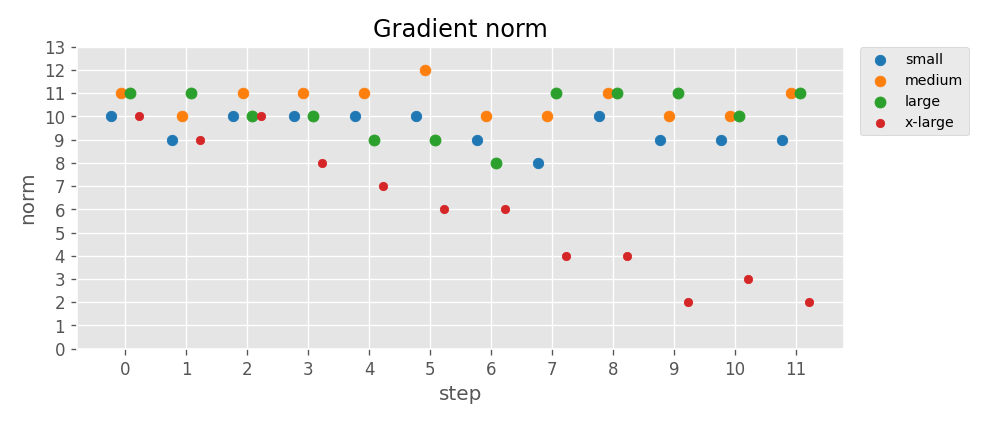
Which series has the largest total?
medium
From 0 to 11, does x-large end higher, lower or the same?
lower
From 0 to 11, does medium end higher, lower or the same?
the same
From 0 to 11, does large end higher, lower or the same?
the same
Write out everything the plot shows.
Title: Gradient norm
x-axis: step, ticks 0 1 2 3 4 5 6 7 8 9 10 11
y-axis: norm, ticks 0 1 2 3 4 5 6 7 8 9 10 11 12 13
Legend: small, medium, large, x-large
Values:
small: 10 9 10 10 10 10 9 8 10 9 9 9
medium: 11 10 11 11 11 12 10 10 11 10 10 11
large: 11 11 10 10 9 9 8 11 11 11 10 11
x-large: 10 9 10 8 7 6 6 4 4 2 3 2
